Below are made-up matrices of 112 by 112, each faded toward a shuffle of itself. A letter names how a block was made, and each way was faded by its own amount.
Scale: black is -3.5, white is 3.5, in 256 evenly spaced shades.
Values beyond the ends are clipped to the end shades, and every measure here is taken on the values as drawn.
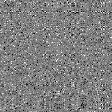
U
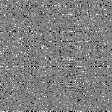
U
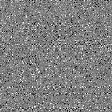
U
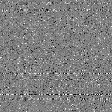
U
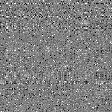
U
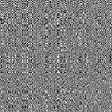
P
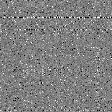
U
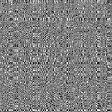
P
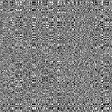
P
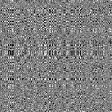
P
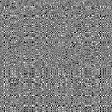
P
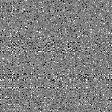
U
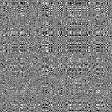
P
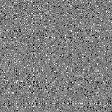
U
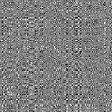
P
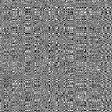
P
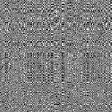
P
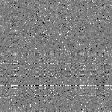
U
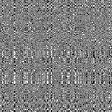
P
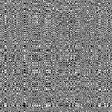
P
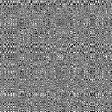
P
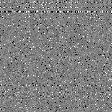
U
